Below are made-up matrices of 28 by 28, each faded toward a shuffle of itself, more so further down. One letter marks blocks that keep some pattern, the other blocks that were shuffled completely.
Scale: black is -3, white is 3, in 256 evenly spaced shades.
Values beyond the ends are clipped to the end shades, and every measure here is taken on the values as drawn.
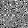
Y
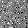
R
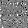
Y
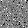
R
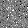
R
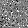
R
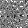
Y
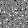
R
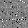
Y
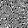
Y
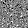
R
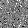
R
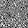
Y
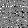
Y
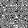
Y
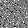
R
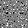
Y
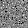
R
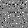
Y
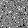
R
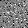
R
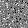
R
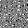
Y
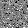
R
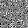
Y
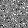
R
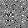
Y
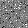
R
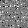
Y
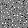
R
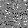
Y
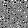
Y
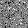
R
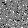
R
